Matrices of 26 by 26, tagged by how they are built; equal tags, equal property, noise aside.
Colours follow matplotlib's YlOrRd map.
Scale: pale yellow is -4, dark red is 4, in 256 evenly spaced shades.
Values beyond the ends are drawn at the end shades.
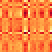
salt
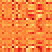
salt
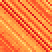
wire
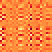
salt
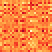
salt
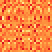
salt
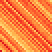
wire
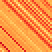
wire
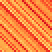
wire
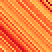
wire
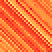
wire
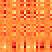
salt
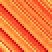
wire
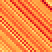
wire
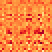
salt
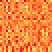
salt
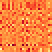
salt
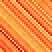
wire
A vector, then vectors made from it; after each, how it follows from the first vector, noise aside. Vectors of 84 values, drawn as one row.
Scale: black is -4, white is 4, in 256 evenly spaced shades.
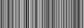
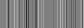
partly zeroed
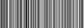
sign-scrambled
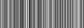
negated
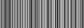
reversed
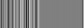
partly zeroed
